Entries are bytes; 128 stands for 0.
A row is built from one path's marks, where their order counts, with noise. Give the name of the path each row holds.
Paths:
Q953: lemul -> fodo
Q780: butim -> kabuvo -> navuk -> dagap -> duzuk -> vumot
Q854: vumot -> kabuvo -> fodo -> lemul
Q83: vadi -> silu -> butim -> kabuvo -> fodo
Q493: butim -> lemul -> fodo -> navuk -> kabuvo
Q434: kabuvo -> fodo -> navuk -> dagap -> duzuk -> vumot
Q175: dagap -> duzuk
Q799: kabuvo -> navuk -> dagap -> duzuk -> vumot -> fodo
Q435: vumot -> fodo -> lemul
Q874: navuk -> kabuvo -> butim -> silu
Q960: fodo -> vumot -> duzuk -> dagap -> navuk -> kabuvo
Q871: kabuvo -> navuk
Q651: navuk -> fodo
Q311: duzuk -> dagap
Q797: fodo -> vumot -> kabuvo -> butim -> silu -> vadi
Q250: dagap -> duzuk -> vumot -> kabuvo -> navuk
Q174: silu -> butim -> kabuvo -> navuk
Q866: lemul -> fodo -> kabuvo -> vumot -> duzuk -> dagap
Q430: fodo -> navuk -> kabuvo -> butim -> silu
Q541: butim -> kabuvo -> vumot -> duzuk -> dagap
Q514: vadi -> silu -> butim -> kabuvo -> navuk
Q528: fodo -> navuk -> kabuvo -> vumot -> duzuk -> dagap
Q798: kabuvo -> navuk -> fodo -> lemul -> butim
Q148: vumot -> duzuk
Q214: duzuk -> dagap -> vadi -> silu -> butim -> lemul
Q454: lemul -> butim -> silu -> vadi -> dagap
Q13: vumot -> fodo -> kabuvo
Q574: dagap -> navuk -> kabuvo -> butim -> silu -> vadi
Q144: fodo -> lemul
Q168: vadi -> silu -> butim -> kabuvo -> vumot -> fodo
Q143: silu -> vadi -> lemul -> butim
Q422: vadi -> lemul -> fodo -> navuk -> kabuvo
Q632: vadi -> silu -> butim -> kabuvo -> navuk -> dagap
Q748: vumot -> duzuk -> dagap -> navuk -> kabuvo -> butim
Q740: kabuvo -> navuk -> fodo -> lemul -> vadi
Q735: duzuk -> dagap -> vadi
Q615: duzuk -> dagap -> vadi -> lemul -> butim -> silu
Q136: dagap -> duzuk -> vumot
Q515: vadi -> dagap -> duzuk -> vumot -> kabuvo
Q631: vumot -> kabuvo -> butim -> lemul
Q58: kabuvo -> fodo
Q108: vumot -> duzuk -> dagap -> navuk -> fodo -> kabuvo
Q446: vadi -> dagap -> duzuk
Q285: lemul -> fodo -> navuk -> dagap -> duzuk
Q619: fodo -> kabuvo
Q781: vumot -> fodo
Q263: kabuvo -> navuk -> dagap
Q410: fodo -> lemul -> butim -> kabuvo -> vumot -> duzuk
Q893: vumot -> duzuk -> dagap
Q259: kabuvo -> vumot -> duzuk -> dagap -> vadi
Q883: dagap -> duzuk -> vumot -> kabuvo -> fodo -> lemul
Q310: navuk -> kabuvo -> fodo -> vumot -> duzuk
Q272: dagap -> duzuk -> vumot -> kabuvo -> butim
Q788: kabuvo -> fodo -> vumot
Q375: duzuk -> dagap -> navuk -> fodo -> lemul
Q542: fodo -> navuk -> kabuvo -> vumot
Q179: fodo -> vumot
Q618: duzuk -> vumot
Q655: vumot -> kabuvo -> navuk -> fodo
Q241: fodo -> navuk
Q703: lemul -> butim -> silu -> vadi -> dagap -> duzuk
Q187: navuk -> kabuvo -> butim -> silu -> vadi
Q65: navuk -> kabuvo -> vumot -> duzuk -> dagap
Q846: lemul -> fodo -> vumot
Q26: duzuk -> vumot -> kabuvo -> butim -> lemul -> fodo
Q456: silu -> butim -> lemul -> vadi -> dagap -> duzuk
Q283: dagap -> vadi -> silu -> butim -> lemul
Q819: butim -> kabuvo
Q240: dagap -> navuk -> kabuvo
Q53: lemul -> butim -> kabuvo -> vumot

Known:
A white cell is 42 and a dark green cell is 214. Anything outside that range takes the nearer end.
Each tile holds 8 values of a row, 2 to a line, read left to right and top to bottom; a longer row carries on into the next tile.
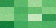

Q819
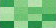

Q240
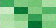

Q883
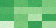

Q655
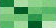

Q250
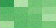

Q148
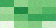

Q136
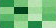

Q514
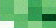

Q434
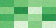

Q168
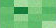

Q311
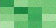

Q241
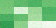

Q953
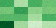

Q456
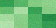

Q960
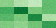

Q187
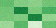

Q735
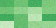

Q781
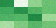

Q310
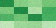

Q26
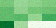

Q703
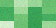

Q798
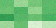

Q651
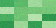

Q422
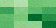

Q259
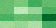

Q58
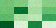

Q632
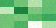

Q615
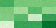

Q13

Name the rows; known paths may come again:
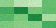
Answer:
Q187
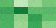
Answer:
Q65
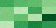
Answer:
Q108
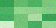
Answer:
Q655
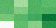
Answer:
Q788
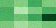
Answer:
Q799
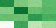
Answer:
Q618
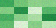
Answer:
Q168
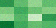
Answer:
Q819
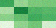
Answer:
Q136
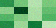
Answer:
Q514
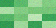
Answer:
Q422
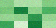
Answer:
Q574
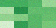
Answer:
Q375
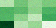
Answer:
Q454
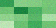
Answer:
Q241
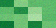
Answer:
Q174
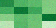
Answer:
Q780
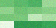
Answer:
Q435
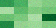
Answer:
Q515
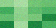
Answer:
Q263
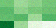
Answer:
Q703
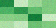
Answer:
Q410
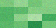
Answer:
Q893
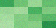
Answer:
Q619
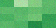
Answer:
Q871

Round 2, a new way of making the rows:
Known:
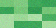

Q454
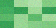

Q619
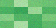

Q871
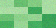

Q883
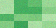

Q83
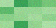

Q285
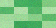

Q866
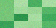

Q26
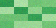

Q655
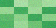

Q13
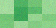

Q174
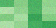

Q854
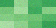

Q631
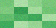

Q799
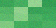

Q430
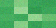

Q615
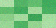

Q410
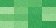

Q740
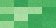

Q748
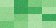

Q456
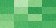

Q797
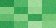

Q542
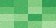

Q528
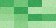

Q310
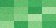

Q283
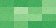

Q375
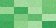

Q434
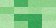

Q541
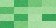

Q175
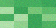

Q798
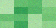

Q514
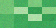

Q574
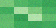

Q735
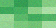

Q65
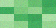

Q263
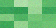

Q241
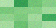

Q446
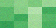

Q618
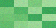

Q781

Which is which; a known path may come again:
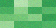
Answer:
Q797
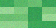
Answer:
Q740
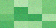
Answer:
Q799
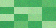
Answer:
Q311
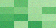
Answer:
Q819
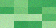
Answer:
Q454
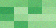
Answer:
Q953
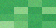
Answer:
Q874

